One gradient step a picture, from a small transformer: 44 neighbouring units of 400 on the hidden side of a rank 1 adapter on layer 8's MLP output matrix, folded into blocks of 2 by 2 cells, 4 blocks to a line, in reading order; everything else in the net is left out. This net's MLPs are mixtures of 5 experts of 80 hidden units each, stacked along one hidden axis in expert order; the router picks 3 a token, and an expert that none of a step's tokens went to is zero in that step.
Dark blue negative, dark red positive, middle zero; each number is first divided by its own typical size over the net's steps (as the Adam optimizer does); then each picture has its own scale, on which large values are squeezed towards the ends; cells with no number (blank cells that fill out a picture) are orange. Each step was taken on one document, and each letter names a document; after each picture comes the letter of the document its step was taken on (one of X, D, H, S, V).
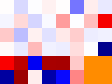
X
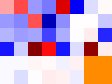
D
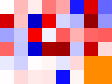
D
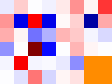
D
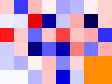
D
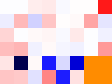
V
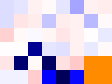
D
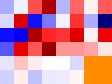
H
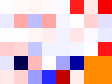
V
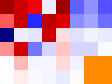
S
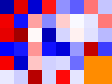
S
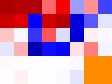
S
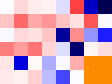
V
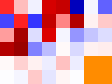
S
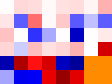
X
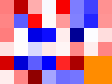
X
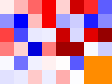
H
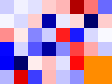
D
